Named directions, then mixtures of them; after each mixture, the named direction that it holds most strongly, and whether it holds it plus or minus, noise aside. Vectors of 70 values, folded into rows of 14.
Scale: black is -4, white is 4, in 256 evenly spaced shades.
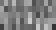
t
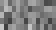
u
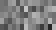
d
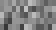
d, plus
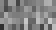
u, minus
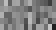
u, plus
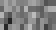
u, plus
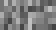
u, plus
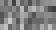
d, minus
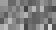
d, minus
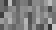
u, minus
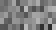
d, plus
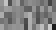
u, plus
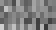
t, minus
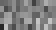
u, minus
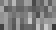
t, plus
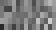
u, minus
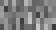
t, plus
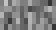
u, plus
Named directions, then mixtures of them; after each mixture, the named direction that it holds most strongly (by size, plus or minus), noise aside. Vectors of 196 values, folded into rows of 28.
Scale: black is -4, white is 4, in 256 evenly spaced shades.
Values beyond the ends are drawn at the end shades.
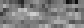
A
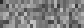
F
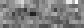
A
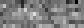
A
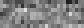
A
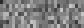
F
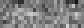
A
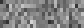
F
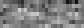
A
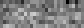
A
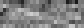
A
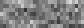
A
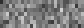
F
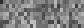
F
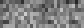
F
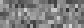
F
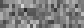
F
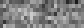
A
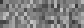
F
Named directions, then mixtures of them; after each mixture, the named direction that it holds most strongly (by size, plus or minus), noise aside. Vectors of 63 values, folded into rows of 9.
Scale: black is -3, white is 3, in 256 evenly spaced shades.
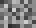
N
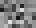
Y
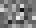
Y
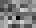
Y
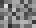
N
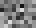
Y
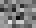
Y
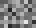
N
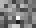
Y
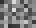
N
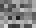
Y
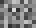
N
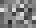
Y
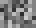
N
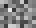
N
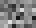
Y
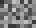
N
